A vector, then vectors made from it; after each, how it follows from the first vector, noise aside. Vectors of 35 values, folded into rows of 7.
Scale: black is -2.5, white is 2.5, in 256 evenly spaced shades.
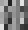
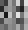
wrapped around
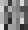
copied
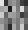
wrapped around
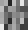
copied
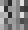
wrapped around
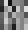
wrapped around
